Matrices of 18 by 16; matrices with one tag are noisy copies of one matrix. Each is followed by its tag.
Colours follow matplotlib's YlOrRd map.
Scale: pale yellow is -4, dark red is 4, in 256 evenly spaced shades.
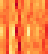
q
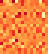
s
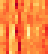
q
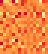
s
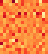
s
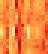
q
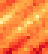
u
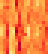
q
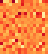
s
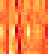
q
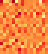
s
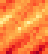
u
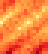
u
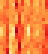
q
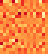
s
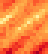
u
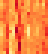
q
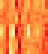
q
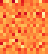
s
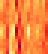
q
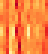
q
